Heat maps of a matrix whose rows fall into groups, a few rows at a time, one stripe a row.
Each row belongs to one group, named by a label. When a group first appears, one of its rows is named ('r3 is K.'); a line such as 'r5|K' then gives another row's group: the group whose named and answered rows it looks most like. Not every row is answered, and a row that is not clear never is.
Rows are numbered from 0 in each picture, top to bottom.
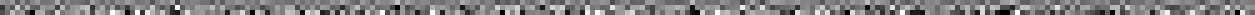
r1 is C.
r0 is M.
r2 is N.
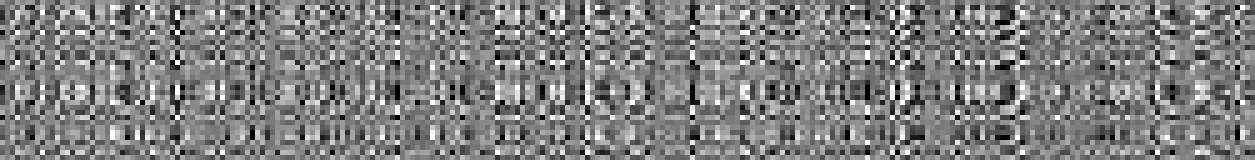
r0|C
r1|N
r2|C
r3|C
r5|M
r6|C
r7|N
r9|C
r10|M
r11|M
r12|C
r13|N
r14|N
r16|C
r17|C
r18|C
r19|C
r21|M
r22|M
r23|C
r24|M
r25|N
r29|C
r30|C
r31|M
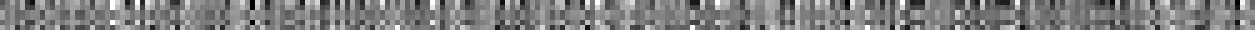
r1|N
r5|M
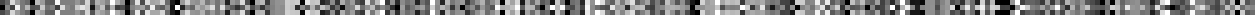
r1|C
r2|N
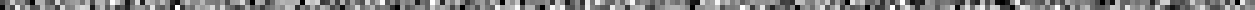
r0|N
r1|C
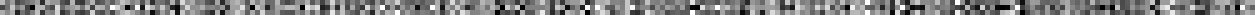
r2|M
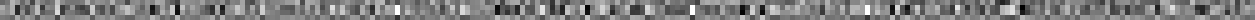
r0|N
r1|M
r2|M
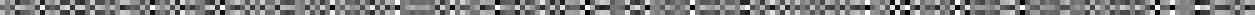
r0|M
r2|M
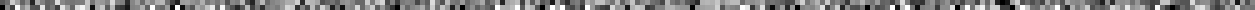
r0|N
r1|C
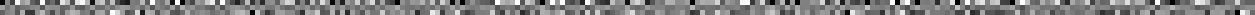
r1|M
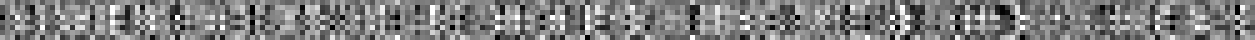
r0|M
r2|N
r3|C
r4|N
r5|C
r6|N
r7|M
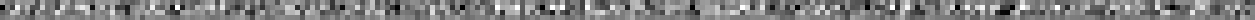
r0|C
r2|N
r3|N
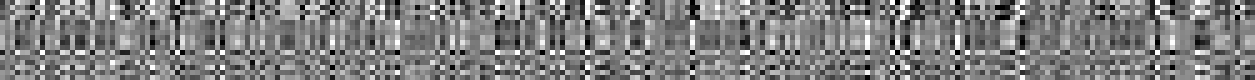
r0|C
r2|C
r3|N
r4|M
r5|M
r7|M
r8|M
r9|M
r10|C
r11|M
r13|C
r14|M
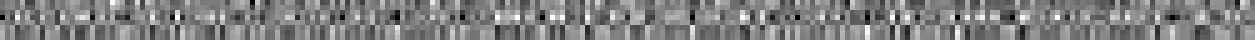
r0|N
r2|C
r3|C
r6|M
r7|M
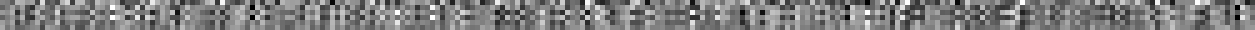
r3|N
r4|M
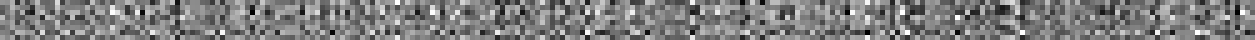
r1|N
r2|N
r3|M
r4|M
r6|C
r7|M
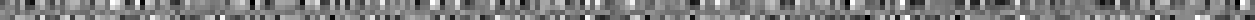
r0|N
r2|M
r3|C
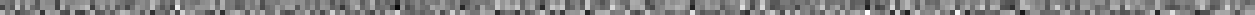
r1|C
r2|M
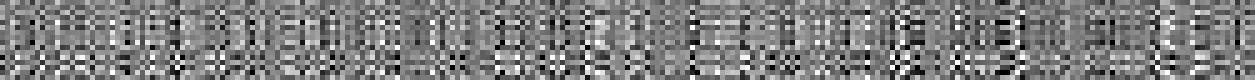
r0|N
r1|M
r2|C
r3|M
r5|M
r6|N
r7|N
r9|M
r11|C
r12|M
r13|C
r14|N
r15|M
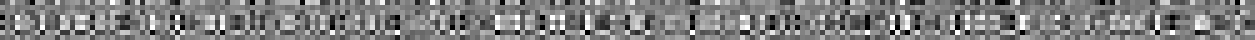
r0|N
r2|N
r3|C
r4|C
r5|C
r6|M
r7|C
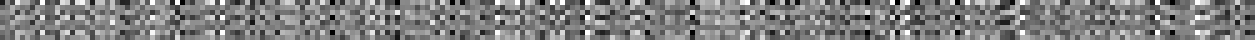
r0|C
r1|N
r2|M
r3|C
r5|M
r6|C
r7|C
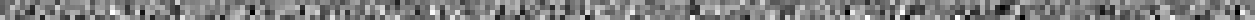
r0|C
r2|N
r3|M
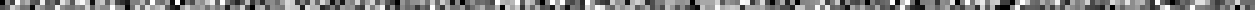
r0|C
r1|N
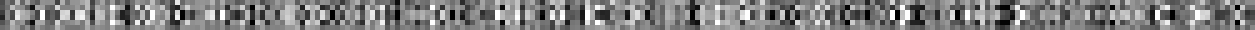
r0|C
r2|C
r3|C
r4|N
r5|N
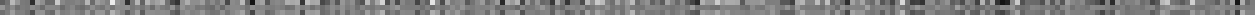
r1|M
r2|N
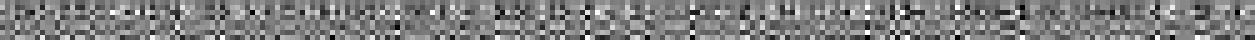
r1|M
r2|N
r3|M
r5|C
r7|C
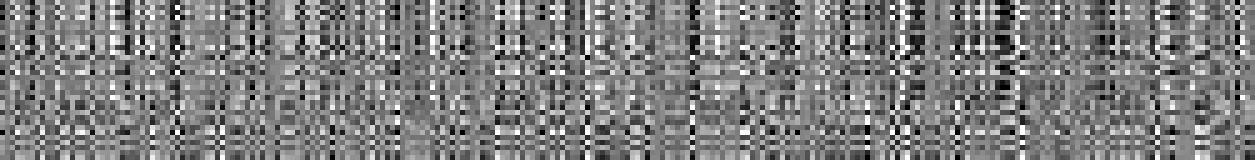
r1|C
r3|C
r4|N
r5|N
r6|M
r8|N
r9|C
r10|N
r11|M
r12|C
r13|N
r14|C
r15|M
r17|N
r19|N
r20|M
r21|M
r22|C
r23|M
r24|M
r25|C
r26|C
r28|C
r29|M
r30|C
